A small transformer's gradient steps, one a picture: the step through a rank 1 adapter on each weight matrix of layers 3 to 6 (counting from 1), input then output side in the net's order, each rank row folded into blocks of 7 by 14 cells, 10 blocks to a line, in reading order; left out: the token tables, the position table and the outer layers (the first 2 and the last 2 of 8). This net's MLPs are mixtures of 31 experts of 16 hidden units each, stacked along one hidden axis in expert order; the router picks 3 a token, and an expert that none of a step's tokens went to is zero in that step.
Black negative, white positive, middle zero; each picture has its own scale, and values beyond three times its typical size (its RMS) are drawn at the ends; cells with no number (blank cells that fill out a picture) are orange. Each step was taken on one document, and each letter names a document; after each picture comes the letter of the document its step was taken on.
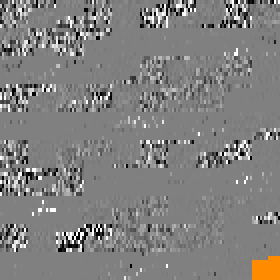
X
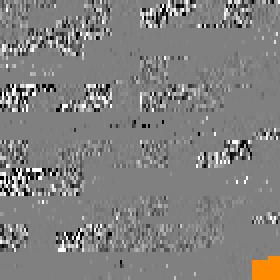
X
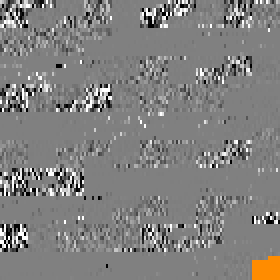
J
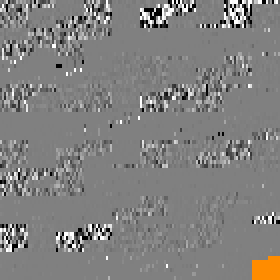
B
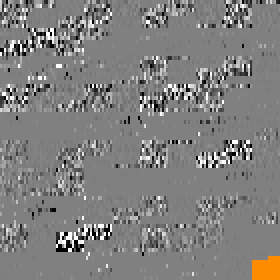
J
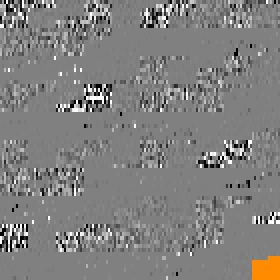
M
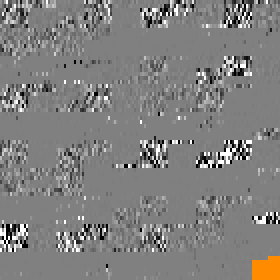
J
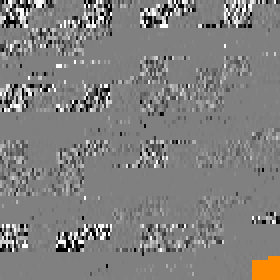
J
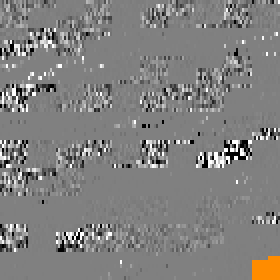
X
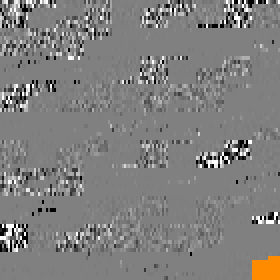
M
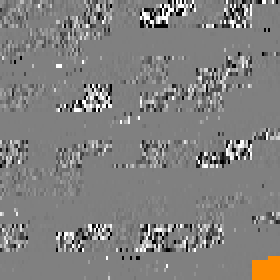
B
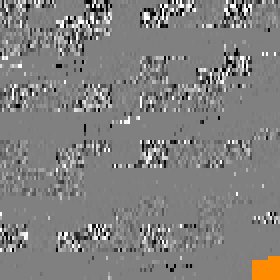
B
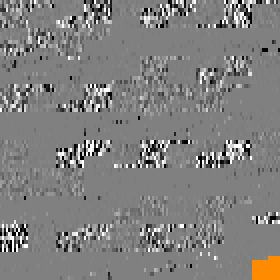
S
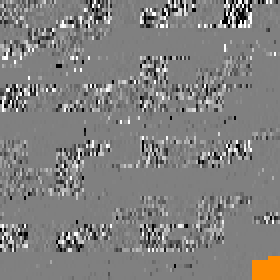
S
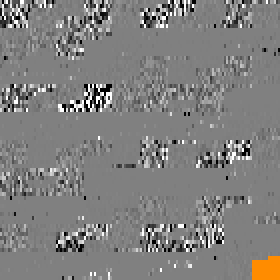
S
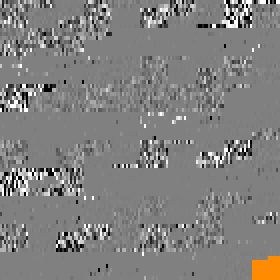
J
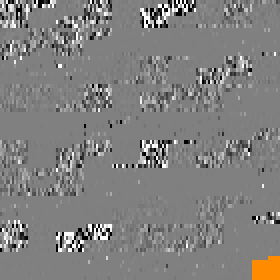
B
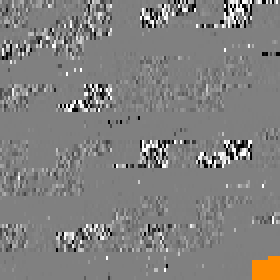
B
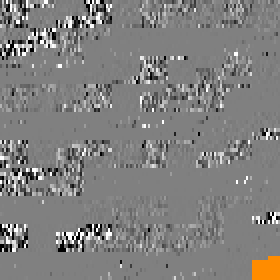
X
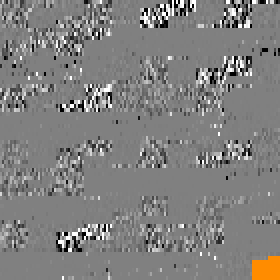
S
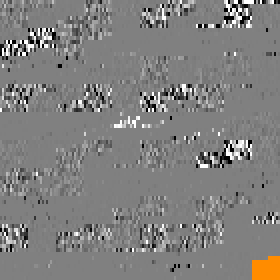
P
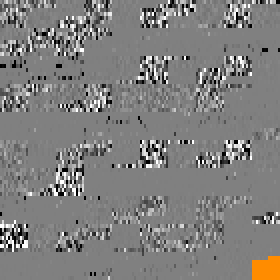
S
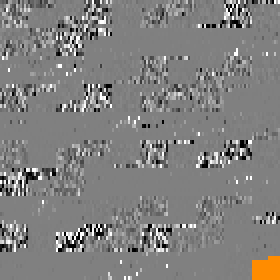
X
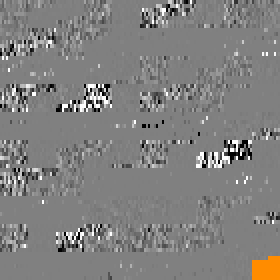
X
